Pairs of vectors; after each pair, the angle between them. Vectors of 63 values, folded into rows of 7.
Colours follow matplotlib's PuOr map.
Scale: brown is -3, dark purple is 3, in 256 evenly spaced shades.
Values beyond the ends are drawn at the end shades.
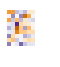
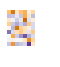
partly aligned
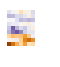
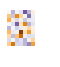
orthogonal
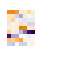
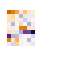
nearly parallel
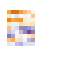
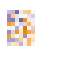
partly opposed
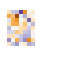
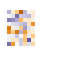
partly opposed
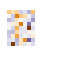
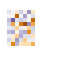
partly aligned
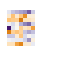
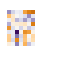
partly opposed
